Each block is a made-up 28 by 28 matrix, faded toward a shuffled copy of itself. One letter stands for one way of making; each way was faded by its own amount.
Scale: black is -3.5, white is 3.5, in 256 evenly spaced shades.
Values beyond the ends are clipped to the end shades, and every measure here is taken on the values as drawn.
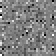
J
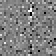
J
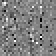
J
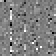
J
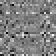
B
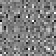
B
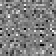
B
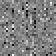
J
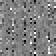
J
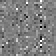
J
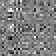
B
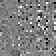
J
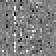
J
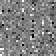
J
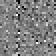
J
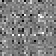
B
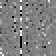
J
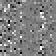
J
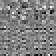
B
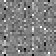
J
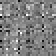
B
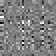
B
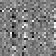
B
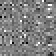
B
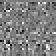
B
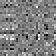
B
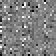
J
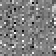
J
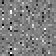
J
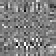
B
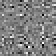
B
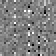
J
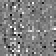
J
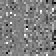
J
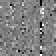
J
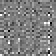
B
